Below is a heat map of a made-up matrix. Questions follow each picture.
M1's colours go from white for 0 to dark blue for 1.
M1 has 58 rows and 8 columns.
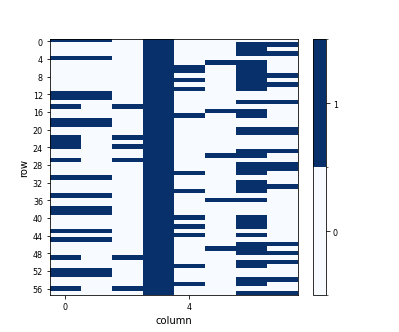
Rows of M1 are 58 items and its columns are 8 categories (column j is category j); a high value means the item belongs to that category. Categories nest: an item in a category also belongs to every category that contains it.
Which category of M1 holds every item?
3
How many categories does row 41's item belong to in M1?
2
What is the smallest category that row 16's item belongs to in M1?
5
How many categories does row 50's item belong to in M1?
3
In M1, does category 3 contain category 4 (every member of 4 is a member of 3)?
yes
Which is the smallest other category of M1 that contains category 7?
6
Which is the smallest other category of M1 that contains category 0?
3
